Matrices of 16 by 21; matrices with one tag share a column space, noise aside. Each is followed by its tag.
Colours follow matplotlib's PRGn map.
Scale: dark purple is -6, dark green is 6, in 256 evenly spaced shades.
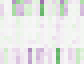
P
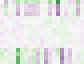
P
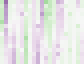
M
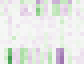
P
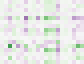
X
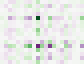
X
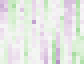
M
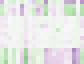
P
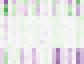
P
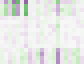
P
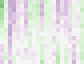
M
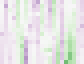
M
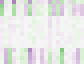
P
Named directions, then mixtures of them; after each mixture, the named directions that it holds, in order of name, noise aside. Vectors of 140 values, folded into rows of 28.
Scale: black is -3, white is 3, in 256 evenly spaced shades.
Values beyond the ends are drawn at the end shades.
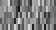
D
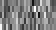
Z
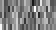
Z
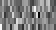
D, Z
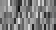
D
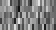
D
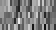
D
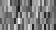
D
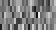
D, Z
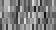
D, Z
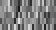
D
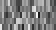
D, Z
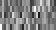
D, Z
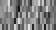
D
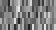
D
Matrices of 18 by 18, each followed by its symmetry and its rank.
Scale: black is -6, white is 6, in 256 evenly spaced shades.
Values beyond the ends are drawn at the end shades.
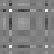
symmetric, rank one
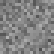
symmetric, full rank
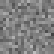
antisymmetric, full rank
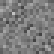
symmetric, full rank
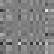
neither, rank two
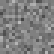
antisymmetric, full rank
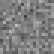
antisymmetric, full rank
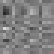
neither, rank two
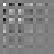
symmetric, rank one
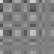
symmetric, rank one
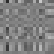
neither, rank two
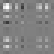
symmetric, rank one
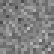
symmetric, full rank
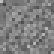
symmetric, full rank
